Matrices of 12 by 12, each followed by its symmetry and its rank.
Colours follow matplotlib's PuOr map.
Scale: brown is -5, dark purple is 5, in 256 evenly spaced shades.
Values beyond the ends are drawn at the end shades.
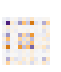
symmetric, rank two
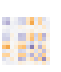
symmetric, rank two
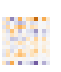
neither, rank two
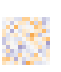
antisymmetric, full rank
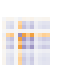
symmetric, rank one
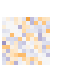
antisymmetric, full rank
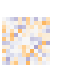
antisymmetric, full rank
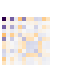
symmetric, rank two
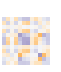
symmetric, rank two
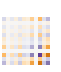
symmetric, rank one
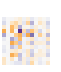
neither, rank two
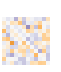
antisymmetric, full rank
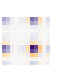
symmetric, rank one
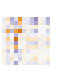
neither, rank two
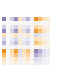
symmetric, rank one
